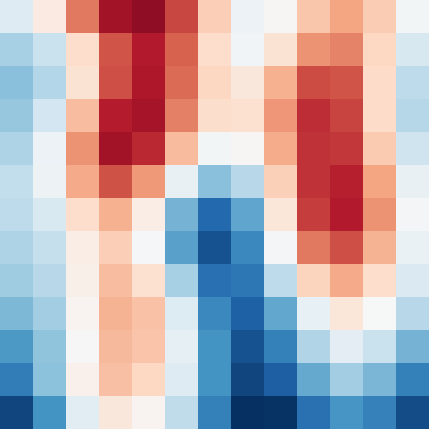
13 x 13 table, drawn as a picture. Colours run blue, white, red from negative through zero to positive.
No lone cell stands out from its neighbours. There is an overall slope up to the top. Upright stripes repeat 2 times across the table. On average the colour sits 50% of the way up the scale.
